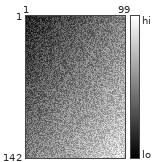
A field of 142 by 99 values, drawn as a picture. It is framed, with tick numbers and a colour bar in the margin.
The ninth with the lowest average is the top left. Values rise toward the bottom right. No regular stripes run through it. The ninth with the highest average is the bottom right.
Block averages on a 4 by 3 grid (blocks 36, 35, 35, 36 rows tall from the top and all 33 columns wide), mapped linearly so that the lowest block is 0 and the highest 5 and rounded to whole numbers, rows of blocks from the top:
012
123
234
345
